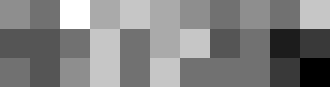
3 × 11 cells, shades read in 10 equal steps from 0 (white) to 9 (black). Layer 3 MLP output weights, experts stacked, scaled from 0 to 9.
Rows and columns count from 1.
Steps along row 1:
up down up down up up up down up down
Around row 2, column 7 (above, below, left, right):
4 5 3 6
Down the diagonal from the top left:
4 6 4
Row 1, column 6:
3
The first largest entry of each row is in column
2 10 11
